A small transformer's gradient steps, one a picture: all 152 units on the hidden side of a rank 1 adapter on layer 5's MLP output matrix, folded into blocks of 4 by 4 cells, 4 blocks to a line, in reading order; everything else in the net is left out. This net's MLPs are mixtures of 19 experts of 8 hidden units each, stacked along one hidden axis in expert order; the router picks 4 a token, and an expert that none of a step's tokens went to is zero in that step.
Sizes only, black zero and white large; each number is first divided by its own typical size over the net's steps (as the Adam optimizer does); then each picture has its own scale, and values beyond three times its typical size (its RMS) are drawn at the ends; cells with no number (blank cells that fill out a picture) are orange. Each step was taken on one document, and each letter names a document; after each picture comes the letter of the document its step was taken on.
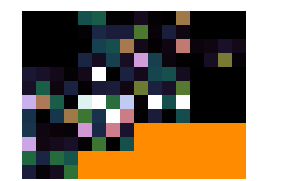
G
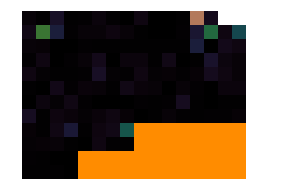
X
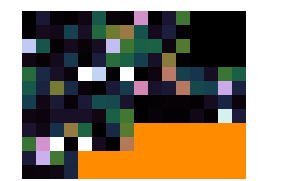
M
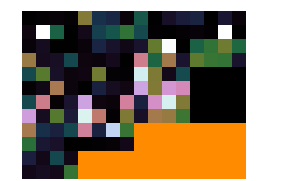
G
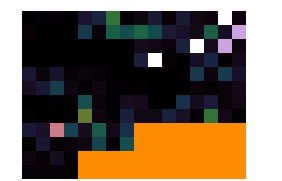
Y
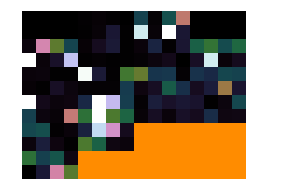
G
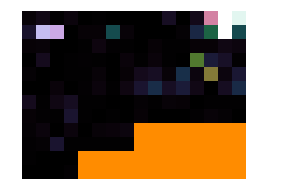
X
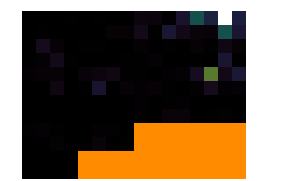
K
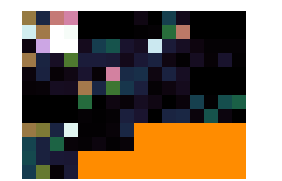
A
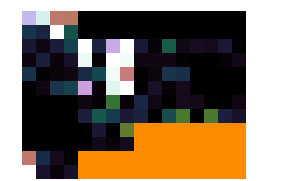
A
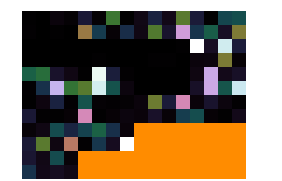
Y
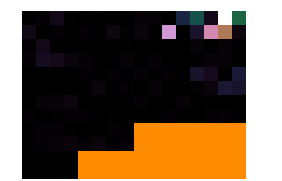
K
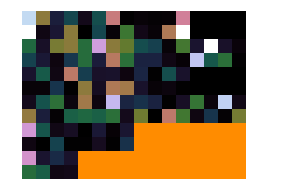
A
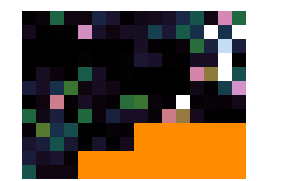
Y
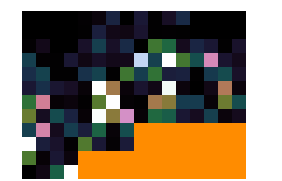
G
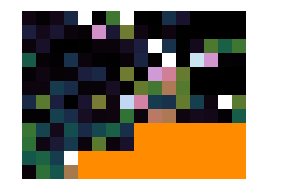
G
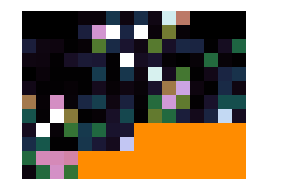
M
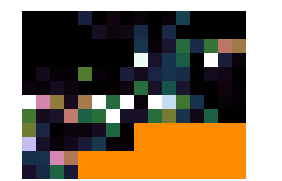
G
